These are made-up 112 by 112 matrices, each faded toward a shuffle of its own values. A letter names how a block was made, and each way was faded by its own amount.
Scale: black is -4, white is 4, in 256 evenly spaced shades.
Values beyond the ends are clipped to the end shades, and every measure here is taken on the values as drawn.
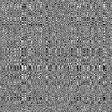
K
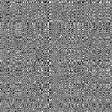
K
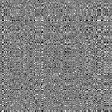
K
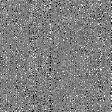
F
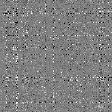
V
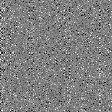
F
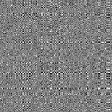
K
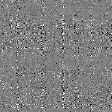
V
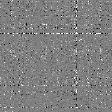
V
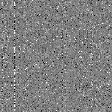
F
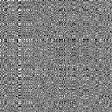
K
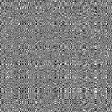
K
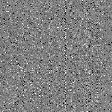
F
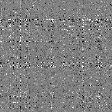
V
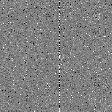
F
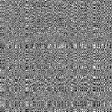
K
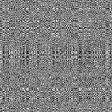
K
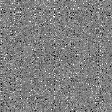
F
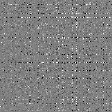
V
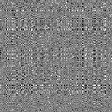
K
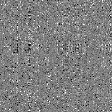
F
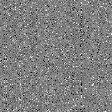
F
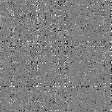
V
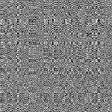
K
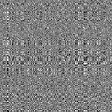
K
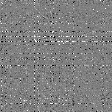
V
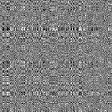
K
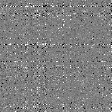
V
